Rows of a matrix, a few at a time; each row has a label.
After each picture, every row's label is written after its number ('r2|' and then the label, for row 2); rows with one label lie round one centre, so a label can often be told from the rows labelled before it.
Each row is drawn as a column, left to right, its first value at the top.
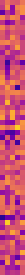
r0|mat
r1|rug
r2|mat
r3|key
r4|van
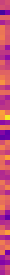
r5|mat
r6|mat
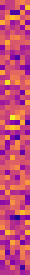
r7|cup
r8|key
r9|mat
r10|mat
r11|cup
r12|rug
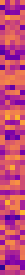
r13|cup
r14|mat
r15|mat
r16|mat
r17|cup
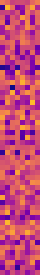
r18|cup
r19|rug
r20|key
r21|cup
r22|mat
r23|key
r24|rug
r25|cup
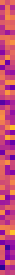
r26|cup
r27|key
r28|key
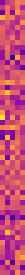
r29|mat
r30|key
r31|mat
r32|van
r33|cup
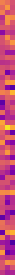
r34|van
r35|key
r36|key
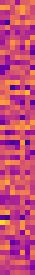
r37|rug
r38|rug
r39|key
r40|key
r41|van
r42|key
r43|cup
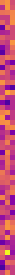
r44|cup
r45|van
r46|key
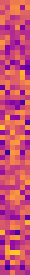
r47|key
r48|cup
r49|van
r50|van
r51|cup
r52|rug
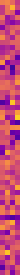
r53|cup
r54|van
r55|rug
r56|mat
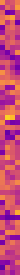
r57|cup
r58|mat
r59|mat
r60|rug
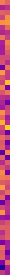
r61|cup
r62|key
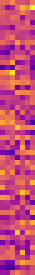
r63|cup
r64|cup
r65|cup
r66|key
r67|van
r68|key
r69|rug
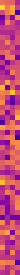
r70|rug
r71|key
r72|van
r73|mat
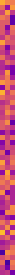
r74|key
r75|cup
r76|rug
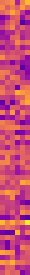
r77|van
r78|van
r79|van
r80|key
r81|rug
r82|rug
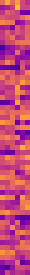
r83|cup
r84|cup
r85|cup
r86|rug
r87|mat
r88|mat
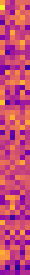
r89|rug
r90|cup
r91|mat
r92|cup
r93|key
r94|cup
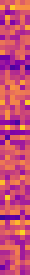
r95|rug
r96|mat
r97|rug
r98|rug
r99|key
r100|rug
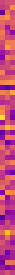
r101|mat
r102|key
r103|key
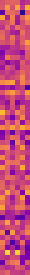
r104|mat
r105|van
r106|key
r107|van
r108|mat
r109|key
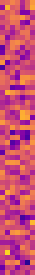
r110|cup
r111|van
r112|key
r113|key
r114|mat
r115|mat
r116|van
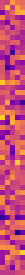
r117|mat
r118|rug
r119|cup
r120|van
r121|van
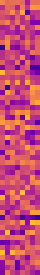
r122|cup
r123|key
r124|van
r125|cup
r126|van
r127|mat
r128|rug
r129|rug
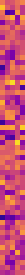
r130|rug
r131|mat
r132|mat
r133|van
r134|key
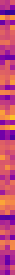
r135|mat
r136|mat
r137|mat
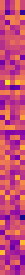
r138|van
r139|mat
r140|key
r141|key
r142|mat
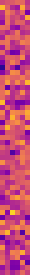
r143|rug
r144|key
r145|cup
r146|cup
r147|van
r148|mat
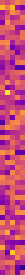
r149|rug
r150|key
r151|van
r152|cup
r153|cup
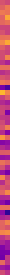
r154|key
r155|key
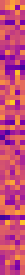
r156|mat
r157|rug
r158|rug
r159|cup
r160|rug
